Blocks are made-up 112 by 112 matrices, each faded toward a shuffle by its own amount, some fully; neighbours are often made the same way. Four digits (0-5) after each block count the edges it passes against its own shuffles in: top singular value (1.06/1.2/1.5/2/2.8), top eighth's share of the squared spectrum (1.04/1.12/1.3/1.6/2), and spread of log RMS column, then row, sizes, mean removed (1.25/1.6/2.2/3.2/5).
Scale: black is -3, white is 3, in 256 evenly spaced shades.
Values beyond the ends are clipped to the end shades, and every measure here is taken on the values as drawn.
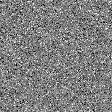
2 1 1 0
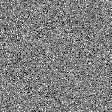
3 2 1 0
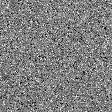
1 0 0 0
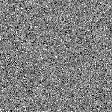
3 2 1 0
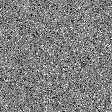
1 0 0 0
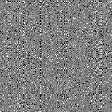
5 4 3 3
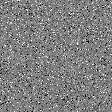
2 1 0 0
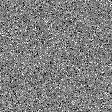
0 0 0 0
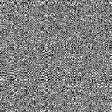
5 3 3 3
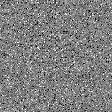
3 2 1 0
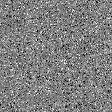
3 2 1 0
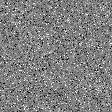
0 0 0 0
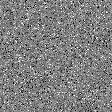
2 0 0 0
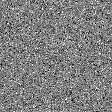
2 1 0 0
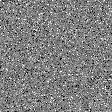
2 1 0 0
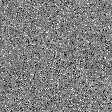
2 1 0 0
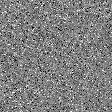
2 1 0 0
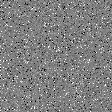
3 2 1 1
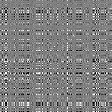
5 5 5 5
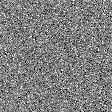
0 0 0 0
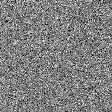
0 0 0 0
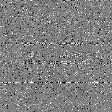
4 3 0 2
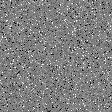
0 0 0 0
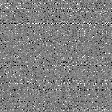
4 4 1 3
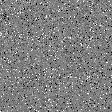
2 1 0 0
